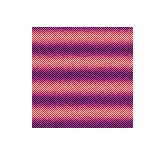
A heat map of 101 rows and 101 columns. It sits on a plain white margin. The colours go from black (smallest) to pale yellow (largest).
No overall slope runs across the table. Stripes running across repeat 4 times from top to bottom. On average the colour sits 50% of the way up the scale.
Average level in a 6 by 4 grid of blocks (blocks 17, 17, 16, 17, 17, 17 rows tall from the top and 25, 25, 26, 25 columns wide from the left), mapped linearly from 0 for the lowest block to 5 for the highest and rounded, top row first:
5555 / 0000 / 2222 / 5555 / 0000 / 2222
